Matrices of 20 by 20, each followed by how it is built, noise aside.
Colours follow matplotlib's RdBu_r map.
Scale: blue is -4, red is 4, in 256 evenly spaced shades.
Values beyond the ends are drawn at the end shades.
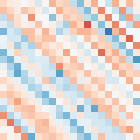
Toeplitz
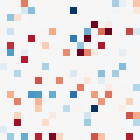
sparse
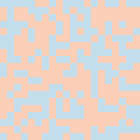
noise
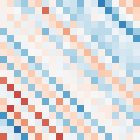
Toeplitz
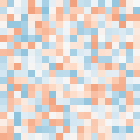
noise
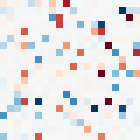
sparse
